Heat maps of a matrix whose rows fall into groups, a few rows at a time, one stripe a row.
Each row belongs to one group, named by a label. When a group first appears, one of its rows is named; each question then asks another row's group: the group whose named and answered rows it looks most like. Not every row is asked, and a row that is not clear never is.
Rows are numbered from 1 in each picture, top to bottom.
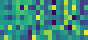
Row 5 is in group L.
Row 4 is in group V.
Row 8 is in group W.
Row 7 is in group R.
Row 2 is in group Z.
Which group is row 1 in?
L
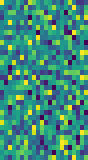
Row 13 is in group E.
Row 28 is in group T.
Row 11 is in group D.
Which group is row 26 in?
W
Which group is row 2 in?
Z
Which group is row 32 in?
Z
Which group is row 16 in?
D
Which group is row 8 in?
V
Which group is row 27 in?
D
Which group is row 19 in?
R
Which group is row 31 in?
L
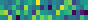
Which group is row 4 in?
D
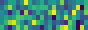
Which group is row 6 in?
T
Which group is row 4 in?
L
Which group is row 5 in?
W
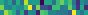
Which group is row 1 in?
T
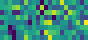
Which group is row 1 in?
T
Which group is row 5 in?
R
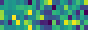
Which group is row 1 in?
R
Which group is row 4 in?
E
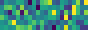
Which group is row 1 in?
R
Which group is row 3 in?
Z
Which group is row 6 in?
L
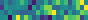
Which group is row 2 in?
R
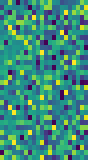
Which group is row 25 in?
L
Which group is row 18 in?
R
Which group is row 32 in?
E
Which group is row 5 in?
L
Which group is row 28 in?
Z
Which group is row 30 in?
T
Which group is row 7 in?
E
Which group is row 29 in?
E
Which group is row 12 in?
L
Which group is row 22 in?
D
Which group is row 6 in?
D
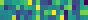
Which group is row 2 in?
V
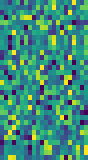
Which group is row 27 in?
D
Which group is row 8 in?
Z
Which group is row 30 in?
R
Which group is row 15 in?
V
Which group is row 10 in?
Z
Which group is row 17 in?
E
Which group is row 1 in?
Z
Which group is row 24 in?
E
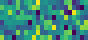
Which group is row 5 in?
R
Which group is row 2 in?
W
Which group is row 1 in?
V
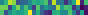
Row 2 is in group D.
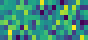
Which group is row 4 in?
W
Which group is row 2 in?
L
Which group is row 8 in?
D
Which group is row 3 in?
T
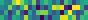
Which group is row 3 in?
V
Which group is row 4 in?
T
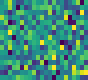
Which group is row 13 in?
E
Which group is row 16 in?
L
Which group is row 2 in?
D
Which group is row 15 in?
D
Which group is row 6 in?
Z
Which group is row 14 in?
Z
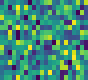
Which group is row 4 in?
W
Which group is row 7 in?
D
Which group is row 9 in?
L
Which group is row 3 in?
T
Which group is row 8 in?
D
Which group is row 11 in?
T
